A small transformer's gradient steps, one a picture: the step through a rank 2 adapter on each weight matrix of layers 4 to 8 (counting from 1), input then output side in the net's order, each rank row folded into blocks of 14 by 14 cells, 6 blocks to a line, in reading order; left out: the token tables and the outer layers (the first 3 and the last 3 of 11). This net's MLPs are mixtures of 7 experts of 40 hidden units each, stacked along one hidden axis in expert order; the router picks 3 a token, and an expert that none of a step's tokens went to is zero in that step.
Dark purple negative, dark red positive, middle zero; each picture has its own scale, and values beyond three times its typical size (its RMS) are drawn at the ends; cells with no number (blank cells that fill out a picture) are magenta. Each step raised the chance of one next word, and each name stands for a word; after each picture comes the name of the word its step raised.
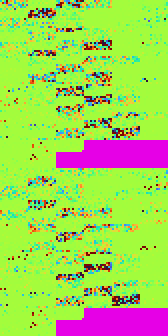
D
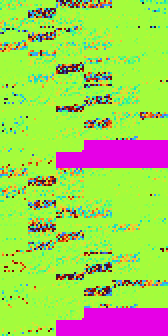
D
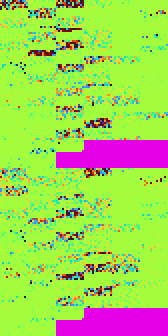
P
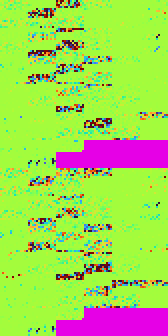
P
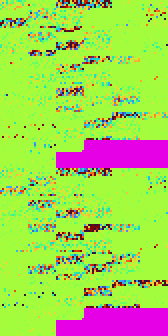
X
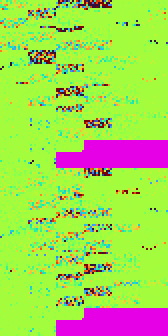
P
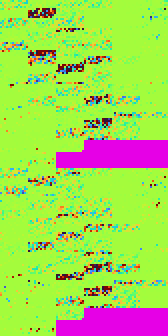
D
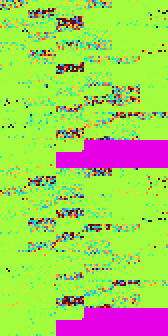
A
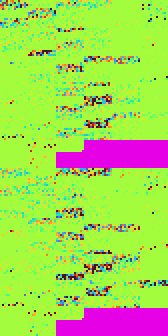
D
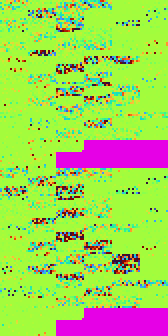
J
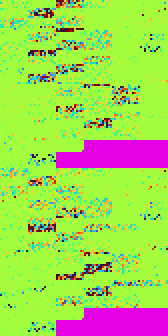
P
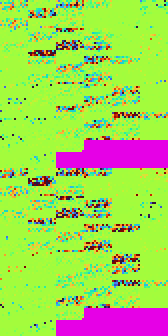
A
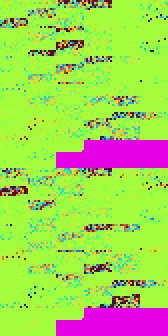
X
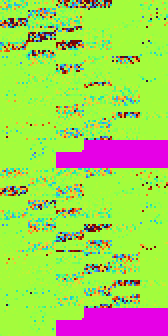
X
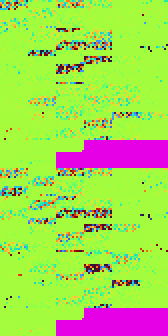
X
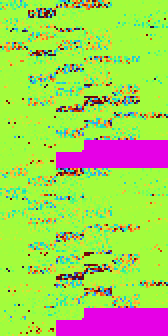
D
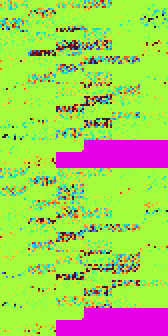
D
